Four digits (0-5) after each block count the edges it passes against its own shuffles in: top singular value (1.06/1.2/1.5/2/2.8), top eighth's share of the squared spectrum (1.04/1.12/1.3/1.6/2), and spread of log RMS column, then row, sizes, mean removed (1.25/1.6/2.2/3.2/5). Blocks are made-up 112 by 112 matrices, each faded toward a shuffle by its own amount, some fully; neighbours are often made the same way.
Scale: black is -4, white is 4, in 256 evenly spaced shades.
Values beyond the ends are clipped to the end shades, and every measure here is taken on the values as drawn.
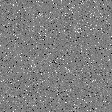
3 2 0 0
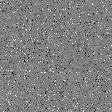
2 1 0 0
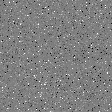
0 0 0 0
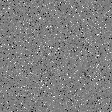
2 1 0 0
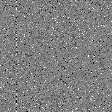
3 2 1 0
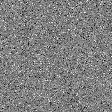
2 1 0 0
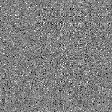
4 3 2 2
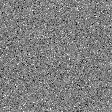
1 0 0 0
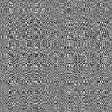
5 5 4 4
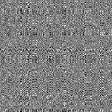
5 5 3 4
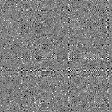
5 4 3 3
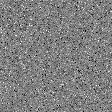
0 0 0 0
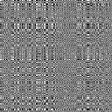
5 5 4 4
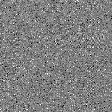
4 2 1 1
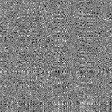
5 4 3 3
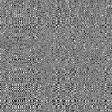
5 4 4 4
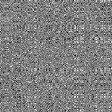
5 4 3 3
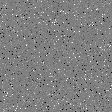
0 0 0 0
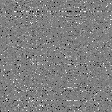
4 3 1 2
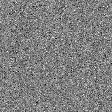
2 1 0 0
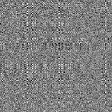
5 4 3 3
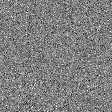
1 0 0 0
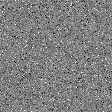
0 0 0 0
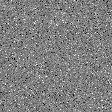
0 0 0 0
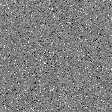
2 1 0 0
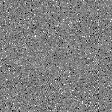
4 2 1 0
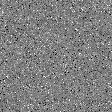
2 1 0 0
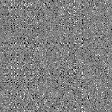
4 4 3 2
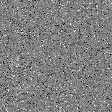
2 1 0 0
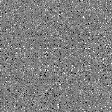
4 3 2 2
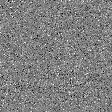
2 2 0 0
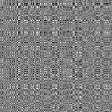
5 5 4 4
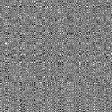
5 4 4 3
